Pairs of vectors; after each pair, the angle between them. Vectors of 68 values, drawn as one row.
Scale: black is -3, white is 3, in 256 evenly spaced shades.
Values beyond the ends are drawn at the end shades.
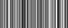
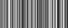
nearly parallel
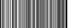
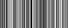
orthogonal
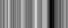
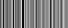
orthogonal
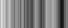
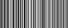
orthogonal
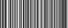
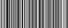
nearly opposite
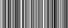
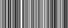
nearly parallel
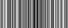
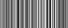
partly opposed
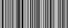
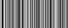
nearly parallel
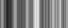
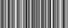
orthogonal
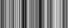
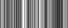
nearly opposite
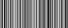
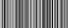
partly aligned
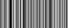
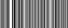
nearly opposite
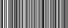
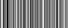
nearly opposite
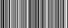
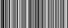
nearly parallel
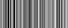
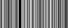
orthogonal
